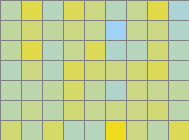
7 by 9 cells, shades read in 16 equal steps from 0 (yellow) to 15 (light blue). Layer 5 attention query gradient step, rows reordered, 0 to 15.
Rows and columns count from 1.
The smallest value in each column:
6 3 5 4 4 0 6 3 4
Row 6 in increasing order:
6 6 7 7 8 8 10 10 10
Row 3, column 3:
11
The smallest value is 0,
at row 7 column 6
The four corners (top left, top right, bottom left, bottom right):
10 13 6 4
